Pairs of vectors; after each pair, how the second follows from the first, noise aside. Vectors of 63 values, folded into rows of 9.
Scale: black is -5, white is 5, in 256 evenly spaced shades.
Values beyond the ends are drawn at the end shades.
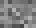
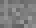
shrunk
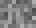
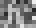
scaled up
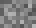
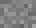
shrunk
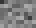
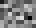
scaled up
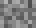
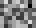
scaled up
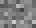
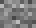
reversed
